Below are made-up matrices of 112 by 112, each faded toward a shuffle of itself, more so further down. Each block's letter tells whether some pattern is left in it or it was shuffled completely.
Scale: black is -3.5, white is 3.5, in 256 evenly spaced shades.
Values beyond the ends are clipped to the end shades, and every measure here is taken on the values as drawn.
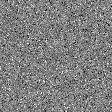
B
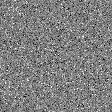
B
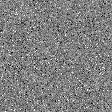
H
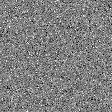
H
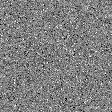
B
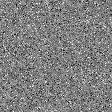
B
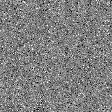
H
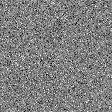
B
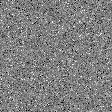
B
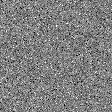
B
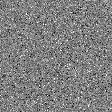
H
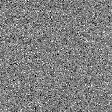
H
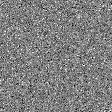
B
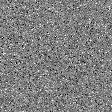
B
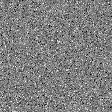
H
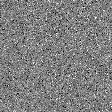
H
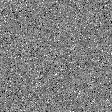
B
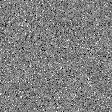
H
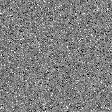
H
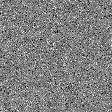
H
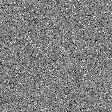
B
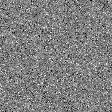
B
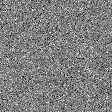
B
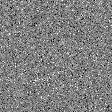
B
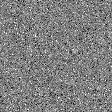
H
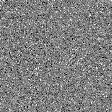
H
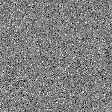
H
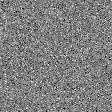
B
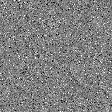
H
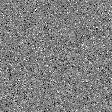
H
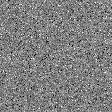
H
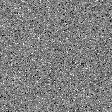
H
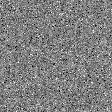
H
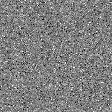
H
